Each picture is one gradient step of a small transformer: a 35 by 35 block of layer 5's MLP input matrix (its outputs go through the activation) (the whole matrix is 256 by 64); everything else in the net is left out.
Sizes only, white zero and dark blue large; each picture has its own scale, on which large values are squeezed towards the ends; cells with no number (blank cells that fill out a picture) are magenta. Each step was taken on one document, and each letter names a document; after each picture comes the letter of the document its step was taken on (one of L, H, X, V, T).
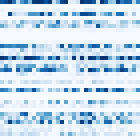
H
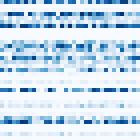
H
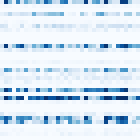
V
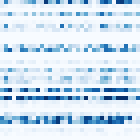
V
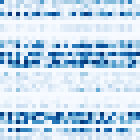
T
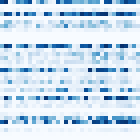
H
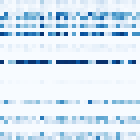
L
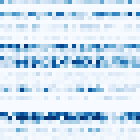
T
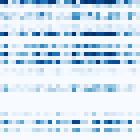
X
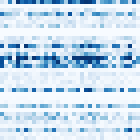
T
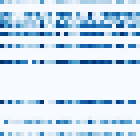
L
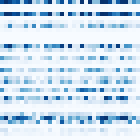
H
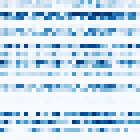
X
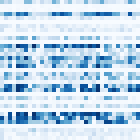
T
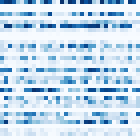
H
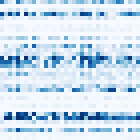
T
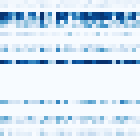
L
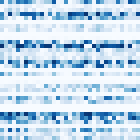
T
